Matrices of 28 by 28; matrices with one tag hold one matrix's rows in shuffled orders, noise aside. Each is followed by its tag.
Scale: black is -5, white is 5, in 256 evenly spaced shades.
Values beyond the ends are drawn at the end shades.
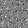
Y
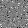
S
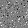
S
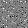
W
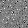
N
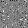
W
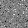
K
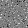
S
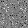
W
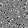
S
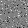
S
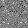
W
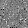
W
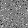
Y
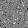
K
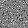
N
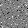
S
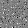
N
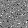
S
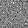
N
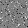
S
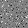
Y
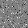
N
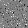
N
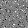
K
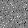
N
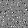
N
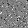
S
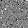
Y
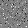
N
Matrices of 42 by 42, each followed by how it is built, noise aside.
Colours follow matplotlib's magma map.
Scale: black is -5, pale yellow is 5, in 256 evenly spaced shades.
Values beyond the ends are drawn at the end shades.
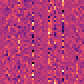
uneven columns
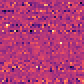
uneven rows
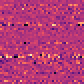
uneven rows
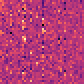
uneven columns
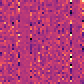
uneven columns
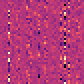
uneven columns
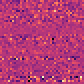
uneven rows
